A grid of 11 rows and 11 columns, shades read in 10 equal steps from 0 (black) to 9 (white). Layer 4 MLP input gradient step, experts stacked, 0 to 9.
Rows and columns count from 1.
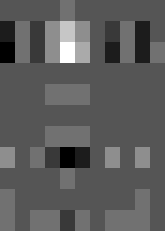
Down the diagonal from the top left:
3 4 2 3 4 3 3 5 3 4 3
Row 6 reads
3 3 3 3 3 3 3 3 3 3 3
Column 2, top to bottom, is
3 4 4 3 3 3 3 3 3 3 3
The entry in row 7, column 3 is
3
